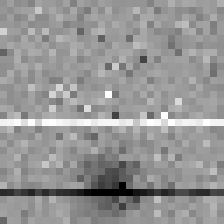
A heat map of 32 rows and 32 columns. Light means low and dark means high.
Ninth with the highest average: bottom middle. Odd lines: rows 18 and 28. Bumps: one, in the bottom middle.
